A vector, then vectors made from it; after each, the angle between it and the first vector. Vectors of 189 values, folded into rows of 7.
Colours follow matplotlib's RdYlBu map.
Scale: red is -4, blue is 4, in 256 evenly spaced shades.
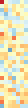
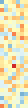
partly opposed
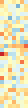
partly aligned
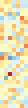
orthogonal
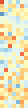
partly aligned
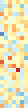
partly opposed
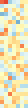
partly aligned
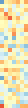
nearly opposite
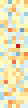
orthogonal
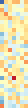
nearly opposite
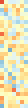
nearly parallel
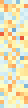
partly aligned
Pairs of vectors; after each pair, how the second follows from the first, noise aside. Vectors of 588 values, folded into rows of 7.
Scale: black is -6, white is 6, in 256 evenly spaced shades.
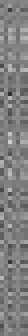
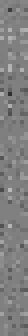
partly zeroed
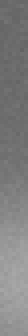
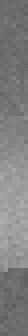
wrapped around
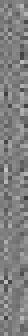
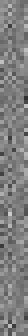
wrapped around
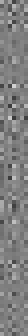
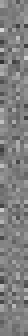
wrapped around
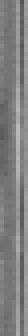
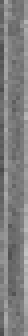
wrapped around
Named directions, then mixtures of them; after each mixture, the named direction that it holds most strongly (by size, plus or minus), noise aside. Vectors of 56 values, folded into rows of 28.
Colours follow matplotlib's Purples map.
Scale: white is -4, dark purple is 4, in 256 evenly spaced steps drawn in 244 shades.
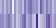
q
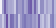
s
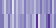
q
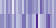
q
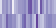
q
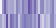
s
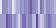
q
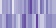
q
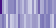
s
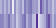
q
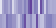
q
